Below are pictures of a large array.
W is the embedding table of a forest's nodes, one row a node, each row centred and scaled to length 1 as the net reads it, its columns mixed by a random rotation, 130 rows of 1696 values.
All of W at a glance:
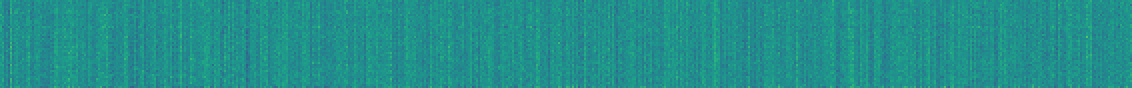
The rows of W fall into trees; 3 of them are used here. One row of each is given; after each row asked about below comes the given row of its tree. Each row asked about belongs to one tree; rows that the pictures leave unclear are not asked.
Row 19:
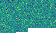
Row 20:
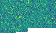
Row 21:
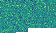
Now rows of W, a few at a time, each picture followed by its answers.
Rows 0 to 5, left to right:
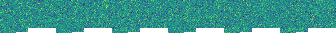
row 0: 19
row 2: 21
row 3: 19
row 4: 21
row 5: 21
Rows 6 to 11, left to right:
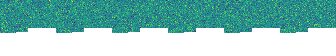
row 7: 19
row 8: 21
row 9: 21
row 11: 21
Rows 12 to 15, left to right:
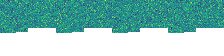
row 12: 19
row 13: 19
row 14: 21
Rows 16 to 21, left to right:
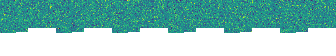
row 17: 19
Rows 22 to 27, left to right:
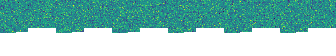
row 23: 21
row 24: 20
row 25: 21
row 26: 19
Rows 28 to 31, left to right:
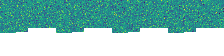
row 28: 21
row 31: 21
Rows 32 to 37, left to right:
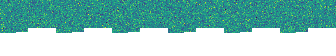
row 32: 19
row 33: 21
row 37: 21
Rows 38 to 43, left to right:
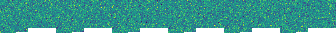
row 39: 21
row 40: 21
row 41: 21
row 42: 21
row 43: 19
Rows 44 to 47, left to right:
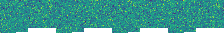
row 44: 19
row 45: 21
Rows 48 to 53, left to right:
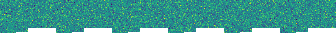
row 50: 20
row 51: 21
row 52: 19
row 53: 19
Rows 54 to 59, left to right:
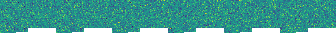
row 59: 21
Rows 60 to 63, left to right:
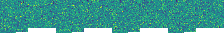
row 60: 20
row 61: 21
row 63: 19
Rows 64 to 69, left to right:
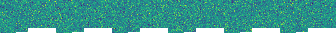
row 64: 19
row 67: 21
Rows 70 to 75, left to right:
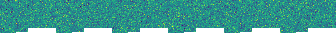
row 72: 21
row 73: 20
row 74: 19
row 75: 19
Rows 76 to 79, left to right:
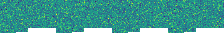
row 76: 19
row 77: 20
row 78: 19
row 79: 19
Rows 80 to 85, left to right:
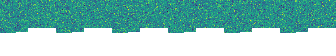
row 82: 21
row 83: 19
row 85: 19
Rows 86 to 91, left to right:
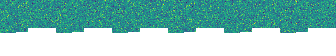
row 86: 19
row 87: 19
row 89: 19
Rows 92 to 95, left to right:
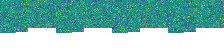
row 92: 20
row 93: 19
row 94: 21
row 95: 20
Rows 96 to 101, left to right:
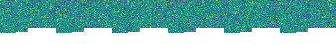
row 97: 19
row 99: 19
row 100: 20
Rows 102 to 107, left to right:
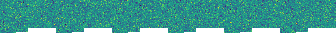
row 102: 20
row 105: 19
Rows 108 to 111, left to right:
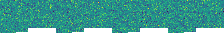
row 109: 19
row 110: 21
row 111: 21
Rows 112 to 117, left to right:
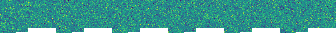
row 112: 20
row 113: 19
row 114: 21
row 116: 19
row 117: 19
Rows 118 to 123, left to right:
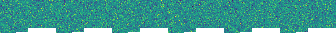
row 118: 19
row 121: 19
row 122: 19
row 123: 21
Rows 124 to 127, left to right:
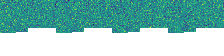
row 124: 19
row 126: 19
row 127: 19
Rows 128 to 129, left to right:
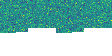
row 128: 21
